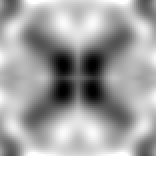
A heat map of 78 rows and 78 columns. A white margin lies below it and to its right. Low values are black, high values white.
Roughest part: centre. Lone odd cells: none. Ninth with the lowest average: centre. Mirror symmetry: left to right and top to bottom. Stripes: none. Average level on the scale: 60%. Slope: none.
